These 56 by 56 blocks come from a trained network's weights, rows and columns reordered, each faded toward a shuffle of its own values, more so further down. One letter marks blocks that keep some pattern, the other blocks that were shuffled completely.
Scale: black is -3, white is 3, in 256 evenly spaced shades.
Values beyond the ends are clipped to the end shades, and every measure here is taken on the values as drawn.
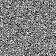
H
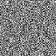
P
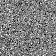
H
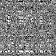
P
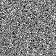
H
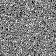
H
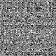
P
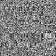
P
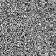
P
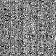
P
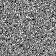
H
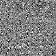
P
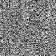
P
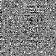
P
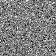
H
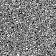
H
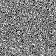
H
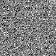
P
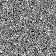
H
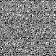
P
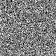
H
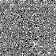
P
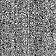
P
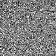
P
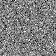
H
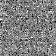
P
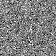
H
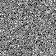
H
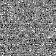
P
